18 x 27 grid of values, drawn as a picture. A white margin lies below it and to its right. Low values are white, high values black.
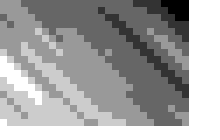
Streaks slant down to the right. Values rise toward the top right. The ninth with the highest average is the top right. Neither half mirrors the other.
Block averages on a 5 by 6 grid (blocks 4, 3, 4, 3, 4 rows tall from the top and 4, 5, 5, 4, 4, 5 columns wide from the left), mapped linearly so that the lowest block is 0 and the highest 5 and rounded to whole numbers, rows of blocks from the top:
233445 / 222343 / 012333 / 011234 / 101123
